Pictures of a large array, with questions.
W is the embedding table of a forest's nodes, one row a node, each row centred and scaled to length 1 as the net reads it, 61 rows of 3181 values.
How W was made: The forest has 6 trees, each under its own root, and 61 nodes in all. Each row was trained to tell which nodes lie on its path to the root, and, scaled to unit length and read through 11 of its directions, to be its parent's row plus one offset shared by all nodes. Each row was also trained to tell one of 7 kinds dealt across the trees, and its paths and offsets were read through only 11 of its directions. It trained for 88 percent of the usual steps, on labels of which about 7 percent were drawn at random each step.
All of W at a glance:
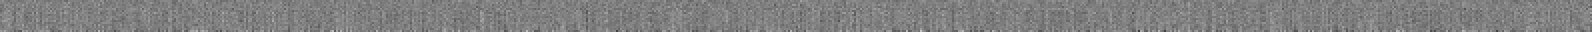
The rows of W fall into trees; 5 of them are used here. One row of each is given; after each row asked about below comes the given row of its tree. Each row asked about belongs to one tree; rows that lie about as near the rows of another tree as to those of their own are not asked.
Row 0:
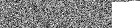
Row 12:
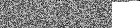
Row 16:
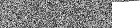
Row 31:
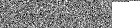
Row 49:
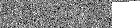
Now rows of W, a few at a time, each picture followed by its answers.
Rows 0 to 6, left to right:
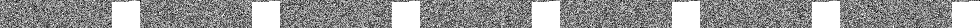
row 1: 49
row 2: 12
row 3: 12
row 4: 16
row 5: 12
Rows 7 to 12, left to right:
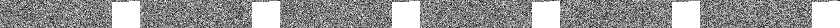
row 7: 49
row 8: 49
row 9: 49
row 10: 16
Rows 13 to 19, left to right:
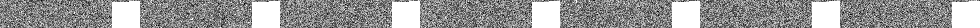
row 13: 31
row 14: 16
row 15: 16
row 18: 0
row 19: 0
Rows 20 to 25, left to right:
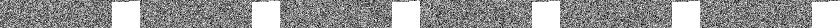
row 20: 12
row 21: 31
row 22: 31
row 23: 16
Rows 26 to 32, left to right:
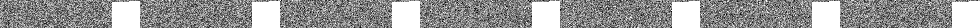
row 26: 49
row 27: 16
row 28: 31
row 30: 16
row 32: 16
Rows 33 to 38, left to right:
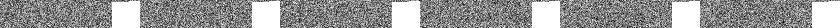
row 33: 0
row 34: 31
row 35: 12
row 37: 16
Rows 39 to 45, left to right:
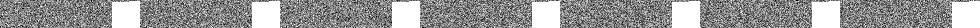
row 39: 31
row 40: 49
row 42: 16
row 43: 16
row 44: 0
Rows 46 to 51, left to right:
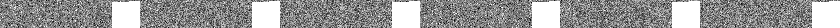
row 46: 31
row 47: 31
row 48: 16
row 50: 16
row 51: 31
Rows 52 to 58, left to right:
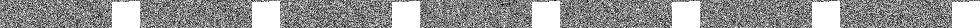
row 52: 31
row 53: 31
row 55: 31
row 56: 49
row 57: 31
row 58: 31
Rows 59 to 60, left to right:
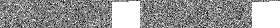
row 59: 16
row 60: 49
